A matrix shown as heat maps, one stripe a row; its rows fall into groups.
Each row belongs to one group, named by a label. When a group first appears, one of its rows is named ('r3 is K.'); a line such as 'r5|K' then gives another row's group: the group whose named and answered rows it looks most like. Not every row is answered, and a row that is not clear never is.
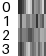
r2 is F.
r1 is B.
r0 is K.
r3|K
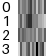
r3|B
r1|F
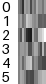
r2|F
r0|K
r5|F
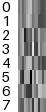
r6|F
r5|K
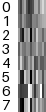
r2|K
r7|K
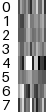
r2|K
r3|K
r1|K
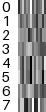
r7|F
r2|B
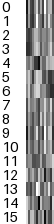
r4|F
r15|B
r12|B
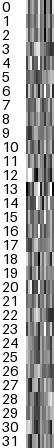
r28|F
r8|B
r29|F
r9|K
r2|B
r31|K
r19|K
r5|F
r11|B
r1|B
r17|K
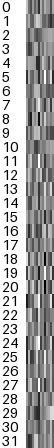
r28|K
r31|K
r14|K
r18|B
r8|K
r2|F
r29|F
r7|B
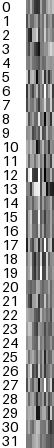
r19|F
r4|F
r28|B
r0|F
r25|B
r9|F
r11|B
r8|B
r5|B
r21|K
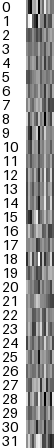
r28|B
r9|K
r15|K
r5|K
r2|F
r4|B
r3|B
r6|B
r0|K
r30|B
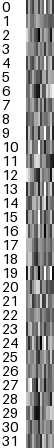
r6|F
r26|B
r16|B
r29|F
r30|K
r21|F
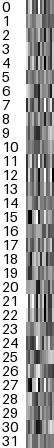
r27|K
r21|B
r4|B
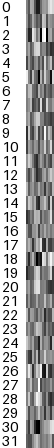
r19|K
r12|F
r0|F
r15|K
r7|F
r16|K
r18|F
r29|B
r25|K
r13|B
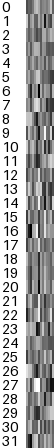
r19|K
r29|F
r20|K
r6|K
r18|K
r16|K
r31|K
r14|B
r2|F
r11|F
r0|K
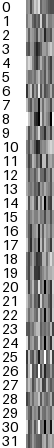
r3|F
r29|K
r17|K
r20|B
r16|K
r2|B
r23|K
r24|B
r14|B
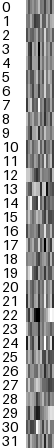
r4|K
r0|B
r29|F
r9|K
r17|B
